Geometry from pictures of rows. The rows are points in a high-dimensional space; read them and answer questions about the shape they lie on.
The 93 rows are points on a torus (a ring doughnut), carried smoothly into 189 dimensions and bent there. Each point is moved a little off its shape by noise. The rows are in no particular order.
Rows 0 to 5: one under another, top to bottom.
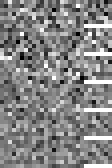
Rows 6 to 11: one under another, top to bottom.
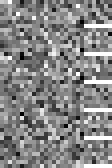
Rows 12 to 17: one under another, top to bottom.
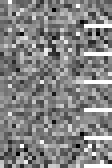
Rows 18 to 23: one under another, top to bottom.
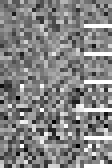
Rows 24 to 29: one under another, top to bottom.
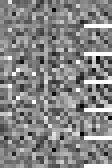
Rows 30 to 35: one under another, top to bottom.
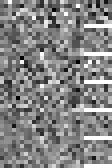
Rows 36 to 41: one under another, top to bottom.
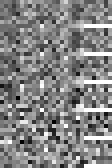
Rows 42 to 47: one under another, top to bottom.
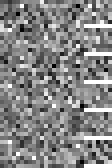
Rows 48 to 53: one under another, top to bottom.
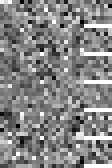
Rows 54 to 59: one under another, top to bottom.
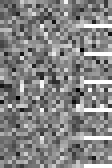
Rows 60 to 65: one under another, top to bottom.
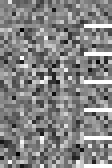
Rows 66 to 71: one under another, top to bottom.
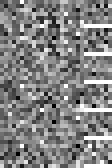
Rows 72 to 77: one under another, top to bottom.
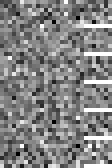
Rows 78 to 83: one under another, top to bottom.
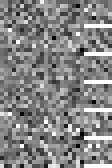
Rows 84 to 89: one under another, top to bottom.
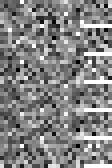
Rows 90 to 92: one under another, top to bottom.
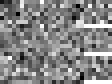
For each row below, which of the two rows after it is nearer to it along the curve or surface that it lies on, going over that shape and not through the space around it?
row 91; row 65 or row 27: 65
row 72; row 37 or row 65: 65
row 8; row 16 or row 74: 74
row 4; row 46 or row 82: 82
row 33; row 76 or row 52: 52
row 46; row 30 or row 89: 89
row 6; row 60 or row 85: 85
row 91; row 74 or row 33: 33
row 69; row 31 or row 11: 11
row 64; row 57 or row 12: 12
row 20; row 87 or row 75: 87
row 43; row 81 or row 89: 81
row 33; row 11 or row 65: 65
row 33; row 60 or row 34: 34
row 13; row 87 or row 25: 25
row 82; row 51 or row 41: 41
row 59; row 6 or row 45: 45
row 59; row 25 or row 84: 84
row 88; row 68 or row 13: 68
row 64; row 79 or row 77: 79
